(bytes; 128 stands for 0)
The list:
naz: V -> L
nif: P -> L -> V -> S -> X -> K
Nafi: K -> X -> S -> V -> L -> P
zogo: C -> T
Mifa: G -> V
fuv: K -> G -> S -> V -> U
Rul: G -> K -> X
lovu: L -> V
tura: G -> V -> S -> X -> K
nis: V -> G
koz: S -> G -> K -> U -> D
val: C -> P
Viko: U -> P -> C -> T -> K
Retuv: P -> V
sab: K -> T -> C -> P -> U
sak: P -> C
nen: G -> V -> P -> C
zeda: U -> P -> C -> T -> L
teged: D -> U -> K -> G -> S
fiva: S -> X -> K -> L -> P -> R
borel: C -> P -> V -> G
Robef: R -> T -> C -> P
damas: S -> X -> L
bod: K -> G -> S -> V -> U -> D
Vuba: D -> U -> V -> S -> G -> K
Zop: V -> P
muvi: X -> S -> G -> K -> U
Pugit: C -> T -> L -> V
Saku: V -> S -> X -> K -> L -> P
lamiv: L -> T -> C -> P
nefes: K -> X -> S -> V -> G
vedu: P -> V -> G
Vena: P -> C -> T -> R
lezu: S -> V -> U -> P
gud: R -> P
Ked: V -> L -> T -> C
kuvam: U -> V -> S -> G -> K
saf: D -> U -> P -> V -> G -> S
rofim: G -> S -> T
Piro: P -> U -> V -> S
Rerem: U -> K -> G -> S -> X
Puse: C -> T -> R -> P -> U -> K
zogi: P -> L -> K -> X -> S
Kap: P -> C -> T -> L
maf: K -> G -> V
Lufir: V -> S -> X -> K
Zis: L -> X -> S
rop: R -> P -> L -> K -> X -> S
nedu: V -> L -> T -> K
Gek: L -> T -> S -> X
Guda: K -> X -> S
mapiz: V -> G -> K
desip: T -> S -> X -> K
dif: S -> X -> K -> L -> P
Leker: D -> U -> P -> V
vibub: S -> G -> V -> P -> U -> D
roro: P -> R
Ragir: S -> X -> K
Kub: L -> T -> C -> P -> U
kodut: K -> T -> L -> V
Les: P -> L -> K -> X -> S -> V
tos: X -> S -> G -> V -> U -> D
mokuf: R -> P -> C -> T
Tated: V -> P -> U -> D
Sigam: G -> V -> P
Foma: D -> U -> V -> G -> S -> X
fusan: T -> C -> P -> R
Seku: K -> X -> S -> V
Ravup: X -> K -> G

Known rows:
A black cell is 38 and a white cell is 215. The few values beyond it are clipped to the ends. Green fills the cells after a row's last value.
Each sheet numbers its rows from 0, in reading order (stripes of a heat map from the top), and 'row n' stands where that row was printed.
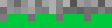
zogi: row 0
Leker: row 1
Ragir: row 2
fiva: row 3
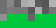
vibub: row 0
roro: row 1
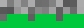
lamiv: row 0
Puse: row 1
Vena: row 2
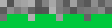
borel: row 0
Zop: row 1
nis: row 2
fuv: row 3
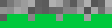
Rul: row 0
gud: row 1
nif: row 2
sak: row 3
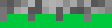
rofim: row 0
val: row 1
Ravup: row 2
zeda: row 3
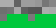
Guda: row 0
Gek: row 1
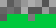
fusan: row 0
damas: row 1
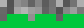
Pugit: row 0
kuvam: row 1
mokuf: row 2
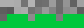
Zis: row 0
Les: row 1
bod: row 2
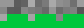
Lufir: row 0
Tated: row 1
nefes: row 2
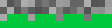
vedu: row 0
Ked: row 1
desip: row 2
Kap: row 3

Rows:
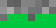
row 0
Viko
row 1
sab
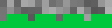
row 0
koz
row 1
Kub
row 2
Vuba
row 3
Sigam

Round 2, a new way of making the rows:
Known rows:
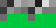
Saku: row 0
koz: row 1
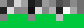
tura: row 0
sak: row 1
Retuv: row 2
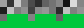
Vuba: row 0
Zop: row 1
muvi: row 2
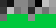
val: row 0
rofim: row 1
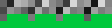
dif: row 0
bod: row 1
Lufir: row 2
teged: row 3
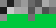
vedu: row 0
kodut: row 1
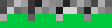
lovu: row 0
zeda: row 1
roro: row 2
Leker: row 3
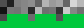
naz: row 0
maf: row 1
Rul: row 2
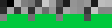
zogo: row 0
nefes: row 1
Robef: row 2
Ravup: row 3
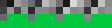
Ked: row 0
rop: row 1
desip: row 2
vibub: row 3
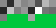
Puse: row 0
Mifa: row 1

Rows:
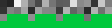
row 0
Zis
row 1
Tated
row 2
Seku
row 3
fuv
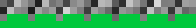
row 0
nif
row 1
saf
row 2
Sigam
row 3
fiva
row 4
zogi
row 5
tos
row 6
nedu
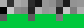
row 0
mapiz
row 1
Kap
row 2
borel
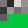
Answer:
Rerem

